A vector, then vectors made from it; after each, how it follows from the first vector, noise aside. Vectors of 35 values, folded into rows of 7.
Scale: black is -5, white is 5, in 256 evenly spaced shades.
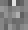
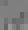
partly zeroed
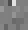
partly zeroed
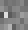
wrapped around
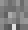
reversed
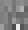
wrapped around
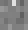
partly zeroed
